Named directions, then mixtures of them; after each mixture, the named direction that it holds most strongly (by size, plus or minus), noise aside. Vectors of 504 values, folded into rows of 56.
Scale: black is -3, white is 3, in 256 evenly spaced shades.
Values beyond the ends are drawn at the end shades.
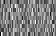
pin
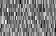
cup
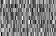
pin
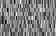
cup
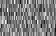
cup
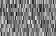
cup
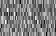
cup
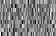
pin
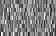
pin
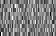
pin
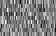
cup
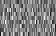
pin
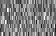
cup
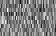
cup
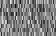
cup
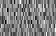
cup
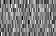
pin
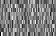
pin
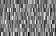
pin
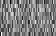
pin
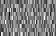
pin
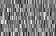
cup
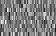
cup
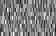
cup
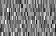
cup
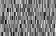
cup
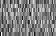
pin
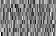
pin
